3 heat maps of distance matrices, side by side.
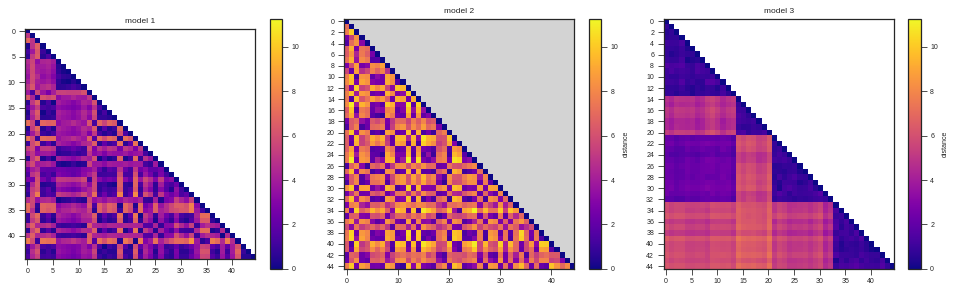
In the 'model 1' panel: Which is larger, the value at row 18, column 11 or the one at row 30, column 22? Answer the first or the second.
the first
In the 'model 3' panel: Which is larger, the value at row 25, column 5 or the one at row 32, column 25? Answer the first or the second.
the first
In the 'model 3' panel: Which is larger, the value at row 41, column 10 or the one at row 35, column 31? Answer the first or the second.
the first
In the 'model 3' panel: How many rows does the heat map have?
45
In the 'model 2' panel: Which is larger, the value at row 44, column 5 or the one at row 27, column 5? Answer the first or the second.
the first
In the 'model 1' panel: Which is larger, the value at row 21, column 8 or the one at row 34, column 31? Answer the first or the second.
the second
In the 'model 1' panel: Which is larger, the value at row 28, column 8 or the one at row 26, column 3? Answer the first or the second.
the second
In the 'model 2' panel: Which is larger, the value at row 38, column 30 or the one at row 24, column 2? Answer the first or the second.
the second
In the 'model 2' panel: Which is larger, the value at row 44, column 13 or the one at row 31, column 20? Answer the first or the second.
the second
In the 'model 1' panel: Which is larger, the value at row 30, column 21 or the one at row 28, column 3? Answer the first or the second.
the first
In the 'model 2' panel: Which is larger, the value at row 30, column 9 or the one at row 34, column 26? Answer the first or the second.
the first
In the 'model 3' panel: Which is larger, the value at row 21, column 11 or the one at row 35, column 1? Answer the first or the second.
the second
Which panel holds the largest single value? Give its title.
model 2
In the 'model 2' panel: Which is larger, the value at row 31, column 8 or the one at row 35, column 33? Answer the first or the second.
the second
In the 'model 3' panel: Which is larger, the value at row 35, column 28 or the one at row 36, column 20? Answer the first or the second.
the second
